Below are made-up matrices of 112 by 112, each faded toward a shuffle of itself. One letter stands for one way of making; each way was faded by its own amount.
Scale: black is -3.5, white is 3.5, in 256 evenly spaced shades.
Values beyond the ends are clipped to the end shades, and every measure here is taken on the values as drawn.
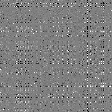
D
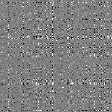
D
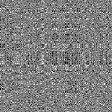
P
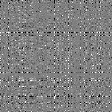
D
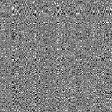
P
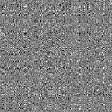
P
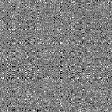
P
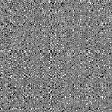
P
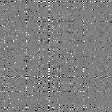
D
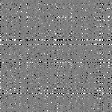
D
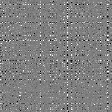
D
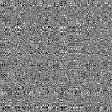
P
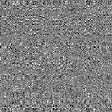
P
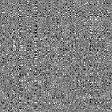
P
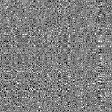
P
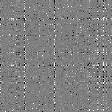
D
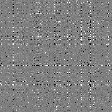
D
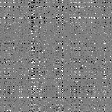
D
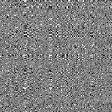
P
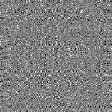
P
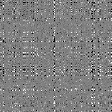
D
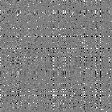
D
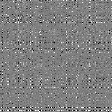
D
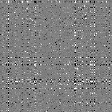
D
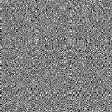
P
